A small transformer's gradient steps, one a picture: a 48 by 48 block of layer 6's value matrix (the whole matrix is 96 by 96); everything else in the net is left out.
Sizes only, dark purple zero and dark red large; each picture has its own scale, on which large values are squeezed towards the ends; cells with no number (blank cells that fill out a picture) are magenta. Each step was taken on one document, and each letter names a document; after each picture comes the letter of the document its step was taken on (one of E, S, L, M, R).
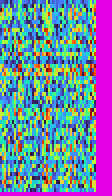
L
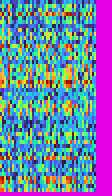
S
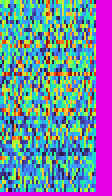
L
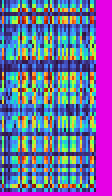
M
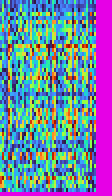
S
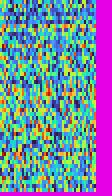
L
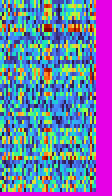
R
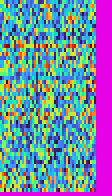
R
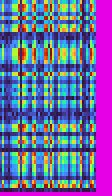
M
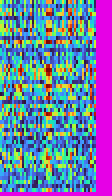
R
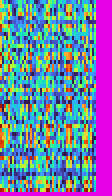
S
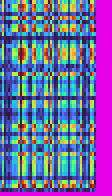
M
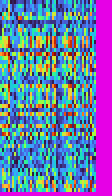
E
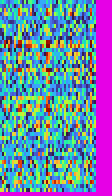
L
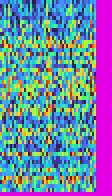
L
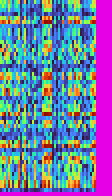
M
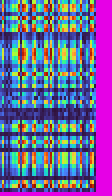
M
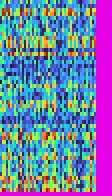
S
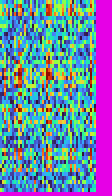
R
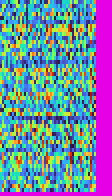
R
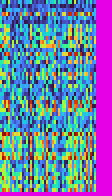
S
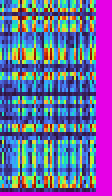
M
